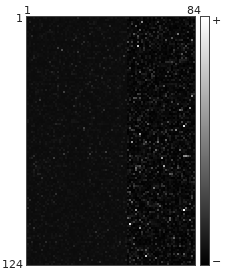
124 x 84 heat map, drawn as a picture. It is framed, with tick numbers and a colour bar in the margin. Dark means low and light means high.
Neither half mirrors the other. Most values sit low, with a long tail of high ones. No row or column stands out. A vertical seam about 60% of the way across splits the table, and the left part is calmer. No regular stripes run through it. The texture is fine-grained noise.
